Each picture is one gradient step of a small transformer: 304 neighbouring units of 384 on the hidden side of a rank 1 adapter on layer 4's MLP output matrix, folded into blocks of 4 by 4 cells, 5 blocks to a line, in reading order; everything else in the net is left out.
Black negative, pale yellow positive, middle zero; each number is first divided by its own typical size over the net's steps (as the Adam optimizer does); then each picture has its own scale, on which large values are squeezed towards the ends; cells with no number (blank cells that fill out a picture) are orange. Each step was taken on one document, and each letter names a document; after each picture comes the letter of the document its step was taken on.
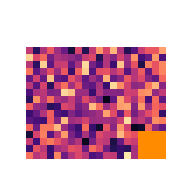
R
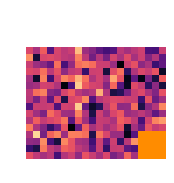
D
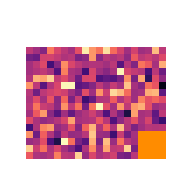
D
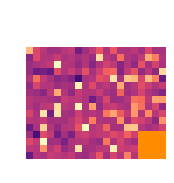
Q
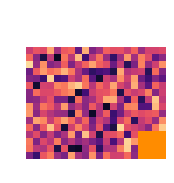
R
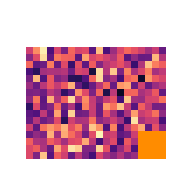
R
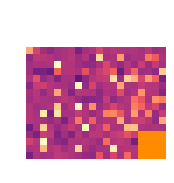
Q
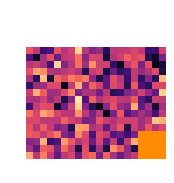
D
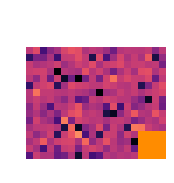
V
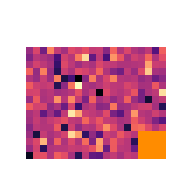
V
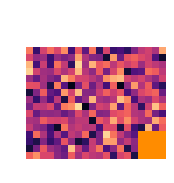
R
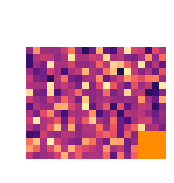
R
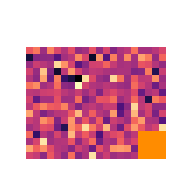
V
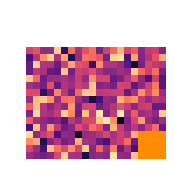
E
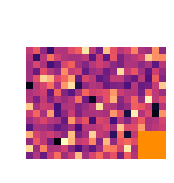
D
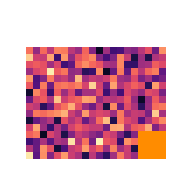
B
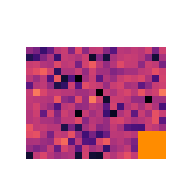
V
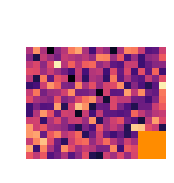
D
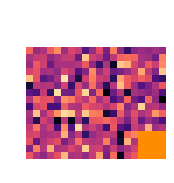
R
